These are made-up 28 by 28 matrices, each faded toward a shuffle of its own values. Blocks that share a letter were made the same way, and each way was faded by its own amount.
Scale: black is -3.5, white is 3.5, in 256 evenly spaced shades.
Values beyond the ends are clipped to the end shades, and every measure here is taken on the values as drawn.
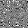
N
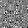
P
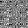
P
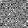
N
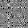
P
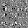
P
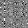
P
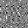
N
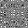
P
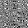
P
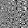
P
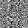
N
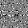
N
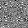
N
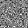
N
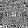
N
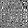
P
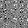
P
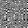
P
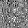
P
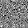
N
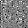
N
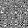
N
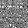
N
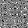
N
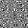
P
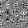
P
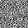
N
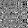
P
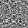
N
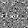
N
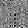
P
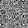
N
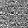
N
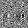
P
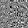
P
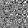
N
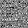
N
